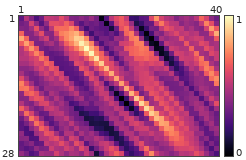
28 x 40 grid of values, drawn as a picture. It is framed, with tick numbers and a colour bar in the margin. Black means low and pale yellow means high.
The top left is the ninth with the highest average. Streaks slant down to the right. The bottom middle is the ninth with the lowest average.
